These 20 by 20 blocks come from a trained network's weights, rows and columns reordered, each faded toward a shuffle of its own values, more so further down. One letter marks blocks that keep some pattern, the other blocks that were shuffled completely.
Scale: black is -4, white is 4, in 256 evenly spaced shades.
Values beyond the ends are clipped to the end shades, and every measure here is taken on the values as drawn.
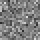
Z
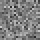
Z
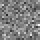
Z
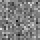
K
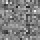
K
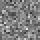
Z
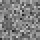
Z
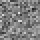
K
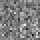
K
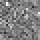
Z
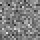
Z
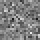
K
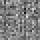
K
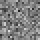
K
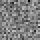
Z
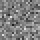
Z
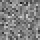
Z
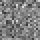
K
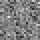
Z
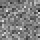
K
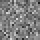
Z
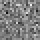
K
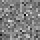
Z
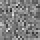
K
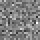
K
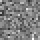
Z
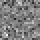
K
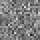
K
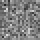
Z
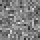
Z
